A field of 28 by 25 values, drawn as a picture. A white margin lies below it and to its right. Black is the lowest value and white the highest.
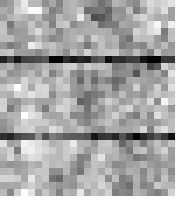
No overall slope runs across the table. The grain runs across in streaks. Rows 9 and 20 stand out from the rest. Most values sit high, with a long tail of low ones.
